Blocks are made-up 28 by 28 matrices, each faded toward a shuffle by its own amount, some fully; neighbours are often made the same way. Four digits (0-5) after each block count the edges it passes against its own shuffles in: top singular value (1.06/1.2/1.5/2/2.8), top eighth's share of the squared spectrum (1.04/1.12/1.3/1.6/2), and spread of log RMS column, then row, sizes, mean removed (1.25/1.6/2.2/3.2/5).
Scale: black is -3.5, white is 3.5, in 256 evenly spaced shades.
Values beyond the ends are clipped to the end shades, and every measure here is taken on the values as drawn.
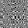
3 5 2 2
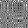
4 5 3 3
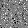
1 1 0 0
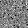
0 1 0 0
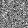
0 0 0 0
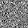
2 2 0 2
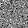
0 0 0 0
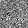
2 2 0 1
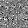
2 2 0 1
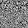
2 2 0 2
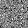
0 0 0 0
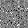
2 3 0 1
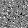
2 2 0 0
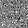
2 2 0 0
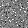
1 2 0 0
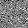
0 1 0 0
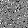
2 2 0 0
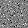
0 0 0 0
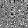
3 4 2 0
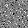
1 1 0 0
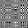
4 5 3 3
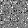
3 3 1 1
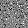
2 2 0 0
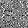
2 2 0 0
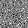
0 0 0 0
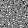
1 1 0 0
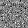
1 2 0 0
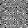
3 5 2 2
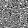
2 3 0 1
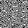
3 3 1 1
